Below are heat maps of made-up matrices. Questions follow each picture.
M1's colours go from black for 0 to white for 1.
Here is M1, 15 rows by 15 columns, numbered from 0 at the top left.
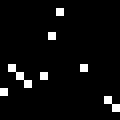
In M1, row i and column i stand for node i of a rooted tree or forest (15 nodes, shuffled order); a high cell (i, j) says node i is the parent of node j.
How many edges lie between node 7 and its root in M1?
2
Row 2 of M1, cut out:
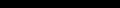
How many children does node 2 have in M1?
0
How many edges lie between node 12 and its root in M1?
0
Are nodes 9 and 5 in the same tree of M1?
yes
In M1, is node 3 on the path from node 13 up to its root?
no
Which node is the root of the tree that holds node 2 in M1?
9
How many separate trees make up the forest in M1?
5
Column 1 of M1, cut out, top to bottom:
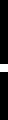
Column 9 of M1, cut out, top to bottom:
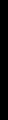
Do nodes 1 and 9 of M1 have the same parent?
no
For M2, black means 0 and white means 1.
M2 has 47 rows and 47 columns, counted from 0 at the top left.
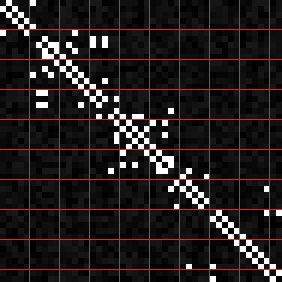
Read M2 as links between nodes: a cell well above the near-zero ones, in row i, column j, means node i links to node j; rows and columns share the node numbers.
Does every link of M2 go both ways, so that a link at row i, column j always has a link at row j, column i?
yes
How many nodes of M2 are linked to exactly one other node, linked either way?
0
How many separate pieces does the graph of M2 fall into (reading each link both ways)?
1
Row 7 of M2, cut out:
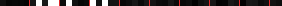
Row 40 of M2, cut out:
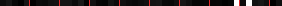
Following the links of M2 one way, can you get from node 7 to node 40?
yes
